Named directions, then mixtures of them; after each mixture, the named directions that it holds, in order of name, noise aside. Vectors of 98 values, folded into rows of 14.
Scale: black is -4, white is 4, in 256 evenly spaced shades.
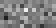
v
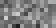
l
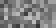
l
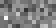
l, v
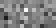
v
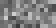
l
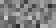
l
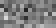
v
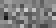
v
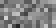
l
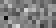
l, v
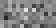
v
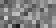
l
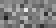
v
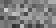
l, v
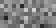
v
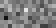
l, v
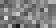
l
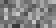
l
